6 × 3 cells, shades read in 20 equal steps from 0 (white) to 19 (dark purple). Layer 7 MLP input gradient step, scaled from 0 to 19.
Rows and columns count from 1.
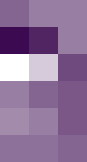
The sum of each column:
61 64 72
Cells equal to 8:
0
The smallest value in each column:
0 4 10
